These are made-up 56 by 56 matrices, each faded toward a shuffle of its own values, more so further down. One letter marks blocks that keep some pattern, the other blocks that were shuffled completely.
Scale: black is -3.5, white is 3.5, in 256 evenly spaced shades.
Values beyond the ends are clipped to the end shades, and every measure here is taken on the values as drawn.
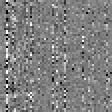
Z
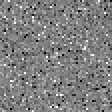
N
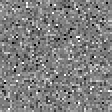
N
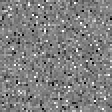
N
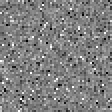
N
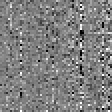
Z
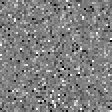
N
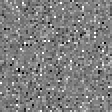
N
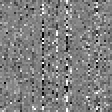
Z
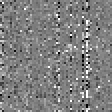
Z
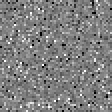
N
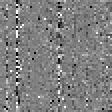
Z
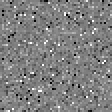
N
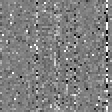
Z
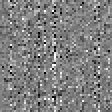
Z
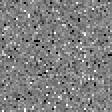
N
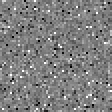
N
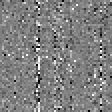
Z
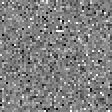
N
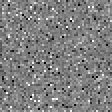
N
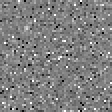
N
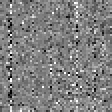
Z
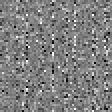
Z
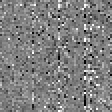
Z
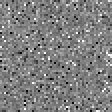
N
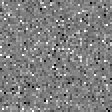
N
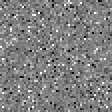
N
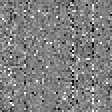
Z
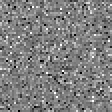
N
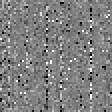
Z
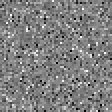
N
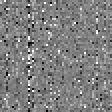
Z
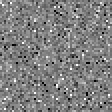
N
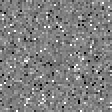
N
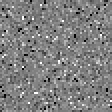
N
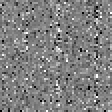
Z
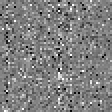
Z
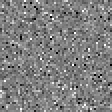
N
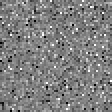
N
